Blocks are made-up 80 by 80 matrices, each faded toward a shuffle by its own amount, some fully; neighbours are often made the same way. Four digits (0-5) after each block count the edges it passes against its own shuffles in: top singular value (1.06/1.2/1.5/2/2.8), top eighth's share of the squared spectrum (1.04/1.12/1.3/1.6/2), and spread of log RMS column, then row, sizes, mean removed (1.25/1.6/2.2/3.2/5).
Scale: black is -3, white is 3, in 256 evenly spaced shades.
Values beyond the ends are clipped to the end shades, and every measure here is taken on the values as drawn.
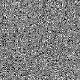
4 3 1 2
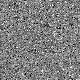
1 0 0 0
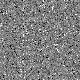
2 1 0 0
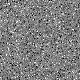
1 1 0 0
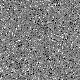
1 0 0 0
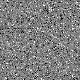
3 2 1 1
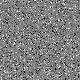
0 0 0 0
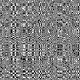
5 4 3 3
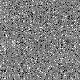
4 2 1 1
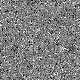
2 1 0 0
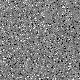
0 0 0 0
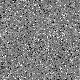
2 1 0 0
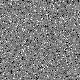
1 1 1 0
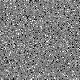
3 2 0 1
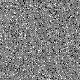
3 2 0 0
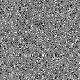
3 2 1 0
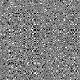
4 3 2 2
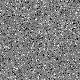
1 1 0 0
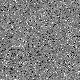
1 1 0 0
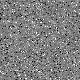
2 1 0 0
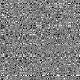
4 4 2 3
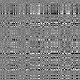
5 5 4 4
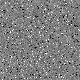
1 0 0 0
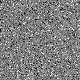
0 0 0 0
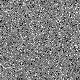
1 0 0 0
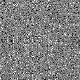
3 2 1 1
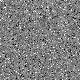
0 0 0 0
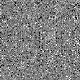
3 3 2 2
